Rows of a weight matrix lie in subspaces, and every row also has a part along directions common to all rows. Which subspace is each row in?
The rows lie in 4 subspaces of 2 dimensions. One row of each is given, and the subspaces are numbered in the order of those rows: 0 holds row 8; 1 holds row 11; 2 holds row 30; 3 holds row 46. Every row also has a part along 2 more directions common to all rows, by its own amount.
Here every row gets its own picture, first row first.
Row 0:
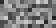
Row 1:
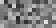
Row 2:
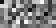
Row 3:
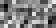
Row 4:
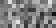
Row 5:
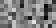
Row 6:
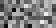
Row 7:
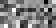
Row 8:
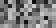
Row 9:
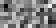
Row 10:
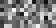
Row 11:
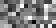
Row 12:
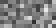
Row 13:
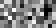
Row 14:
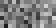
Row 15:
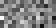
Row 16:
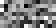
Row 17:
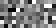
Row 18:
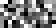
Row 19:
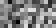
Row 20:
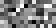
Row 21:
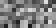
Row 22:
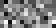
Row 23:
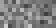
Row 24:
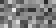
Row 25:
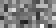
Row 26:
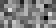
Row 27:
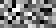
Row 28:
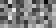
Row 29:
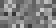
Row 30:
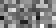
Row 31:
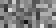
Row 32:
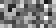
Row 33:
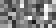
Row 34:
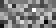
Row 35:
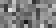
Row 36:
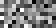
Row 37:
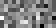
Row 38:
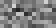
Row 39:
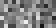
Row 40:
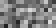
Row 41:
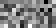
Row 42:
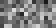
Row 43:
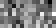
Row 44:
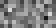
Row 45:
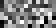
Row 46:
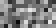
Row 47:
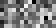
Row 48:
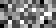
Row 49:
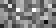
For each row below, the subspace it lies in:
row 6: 2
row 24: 3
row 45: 0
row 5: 1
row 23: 2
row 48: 0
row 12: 1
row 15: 2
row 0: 0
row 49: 0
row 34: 0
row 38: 0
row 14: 2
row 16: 2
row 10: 0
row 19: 3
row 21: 3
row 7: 3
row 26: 1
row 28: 0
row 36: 2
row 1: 0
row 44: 1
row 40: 3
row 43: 3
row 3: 3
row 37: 2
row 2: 0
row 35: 2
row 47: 0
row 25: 2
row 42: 0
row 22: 1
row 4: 3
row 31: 2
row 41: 3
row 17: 2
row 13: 1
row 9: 3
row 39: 2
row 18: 1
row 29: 3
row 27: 0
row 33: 1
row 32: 1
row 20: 1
